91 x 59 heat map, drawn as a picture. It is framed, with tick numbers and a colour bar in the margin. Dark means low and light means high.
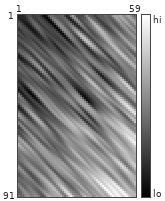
Lone odd cells: none. Grain: diagonal, down to the right. Histogram: bell-shaped. Slope: up to the bottom right. Odd rows or columns: none. Ninth with the highest average: bottom right. Ninth with the lowest average: top left.
